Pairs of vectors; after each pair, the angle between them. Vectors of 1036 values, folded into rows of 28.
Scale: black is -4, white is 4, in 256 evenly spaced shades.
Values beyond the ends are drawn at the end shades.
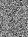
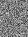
orthogonal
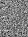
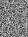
orthogonal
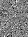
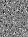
orthogonal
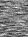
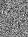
orthogonal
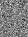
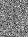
partly opposed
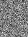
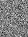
nearly opposite
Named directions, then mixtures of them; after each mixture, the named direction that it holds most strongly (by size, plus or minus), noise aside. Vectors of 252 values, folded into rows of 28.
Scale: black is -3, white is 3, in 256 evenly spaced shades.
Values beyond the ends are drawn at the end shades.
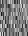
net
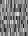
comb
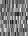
comb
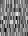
comb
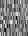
net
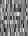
comb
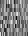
net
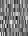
net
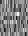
comb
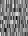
comb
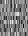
comb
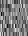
net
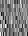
net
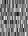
comb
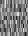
comb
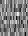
comb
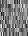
net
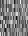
net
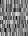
comb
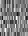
comb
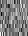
net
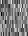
net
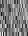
net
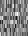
comb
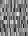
comb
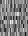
comb
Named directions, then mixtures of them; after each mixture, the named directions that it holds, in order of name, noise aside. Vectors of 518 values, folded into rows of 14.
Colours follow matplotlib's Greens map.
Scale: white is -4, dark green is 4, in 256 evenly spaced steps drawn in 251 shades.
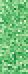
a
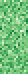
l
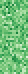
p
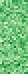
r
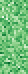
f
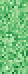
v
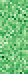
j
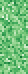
f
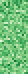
p, r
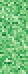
f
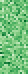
f, j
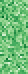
f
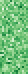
a, f, v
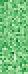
a, j, p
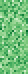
j, l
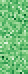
j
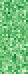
a, p, v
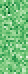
p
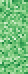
r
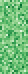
a, l, v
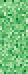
l, p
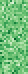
f, r, v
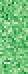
f, r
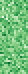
f
